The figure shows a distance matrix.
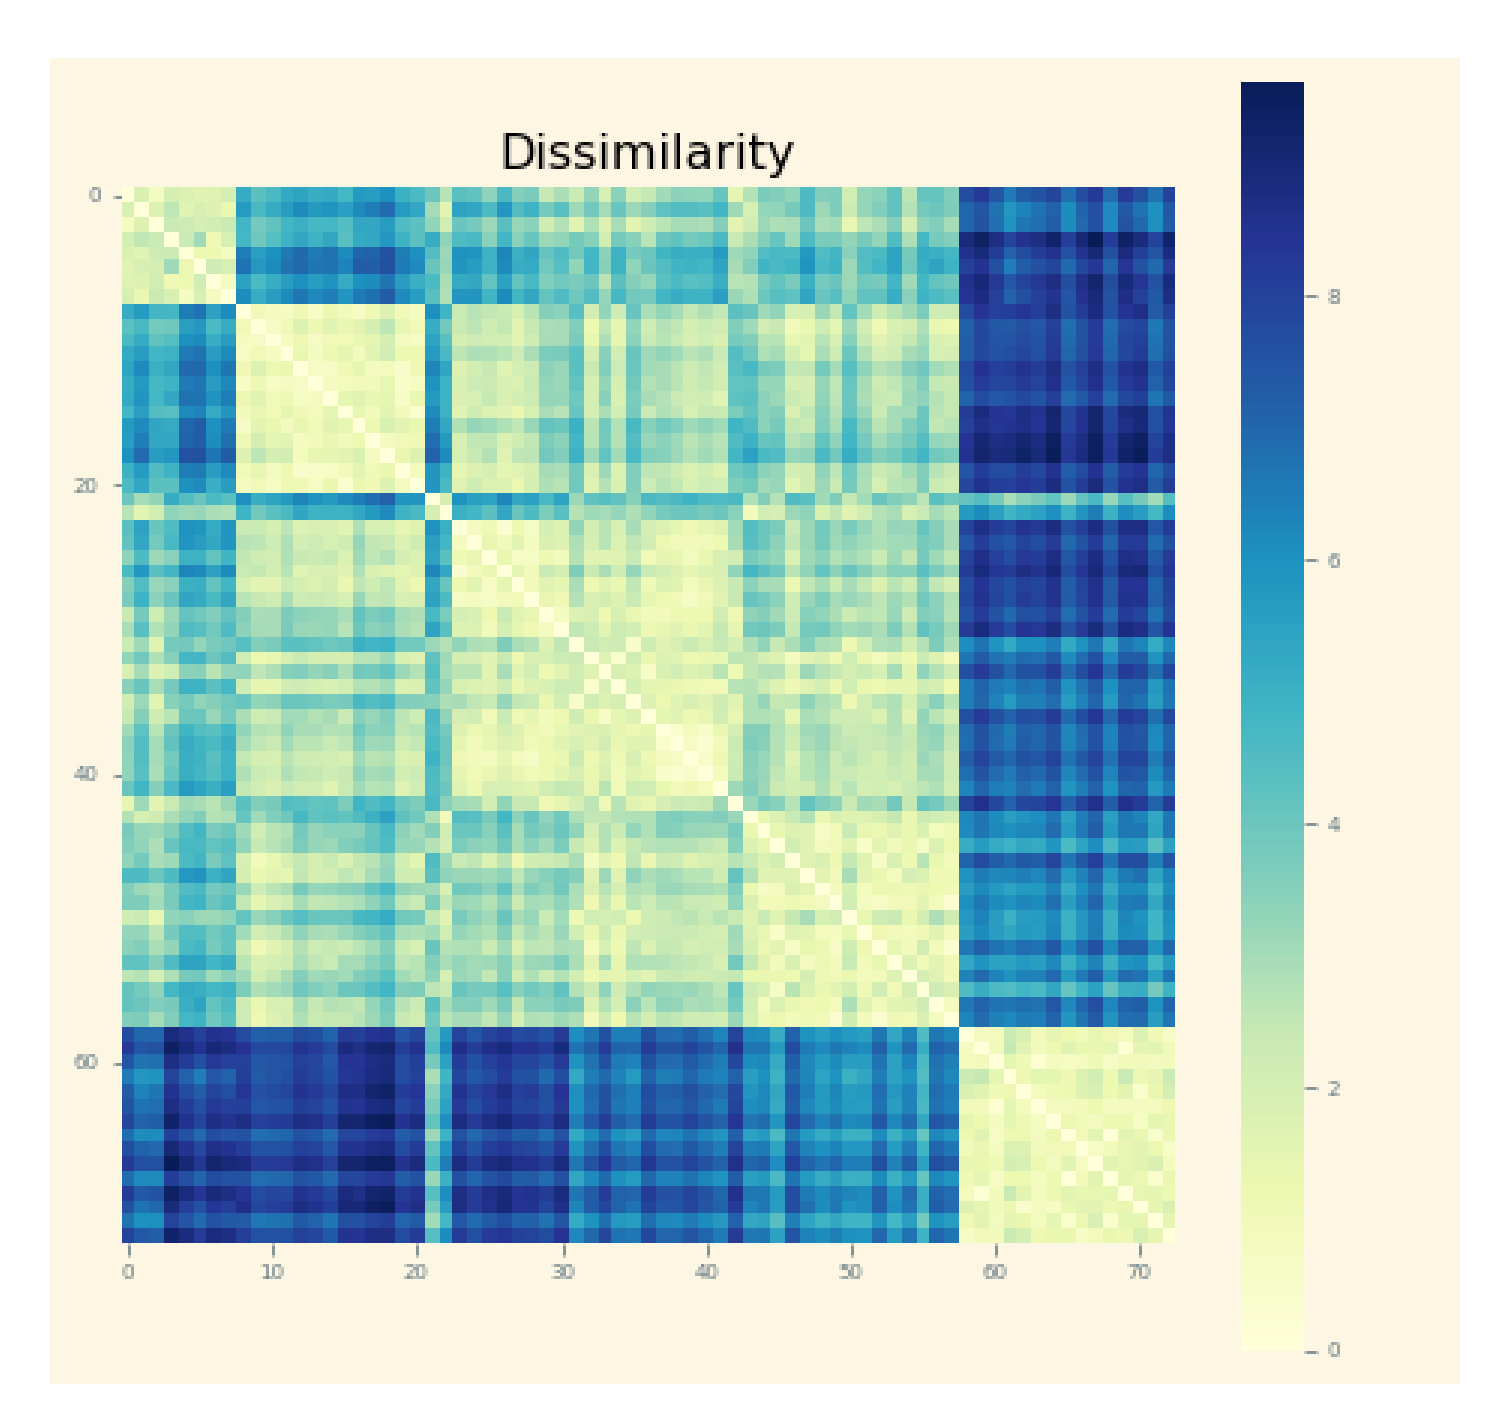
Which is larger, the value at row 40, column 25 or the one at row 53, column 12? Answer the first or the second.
the second
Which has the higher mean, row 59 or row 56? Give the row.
59
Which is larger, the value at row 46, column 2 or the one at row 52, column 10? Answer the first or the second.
the first
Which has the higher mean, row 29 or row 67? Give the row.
67
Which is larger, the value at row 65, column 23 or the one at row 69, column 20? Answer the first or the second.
the second
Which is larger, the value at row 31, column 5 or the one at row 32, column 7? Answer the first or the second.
the second
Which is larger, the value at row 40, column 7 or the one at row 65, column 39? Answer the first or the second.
the second
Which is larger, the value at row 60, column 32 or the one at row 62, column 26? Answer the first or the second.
the second
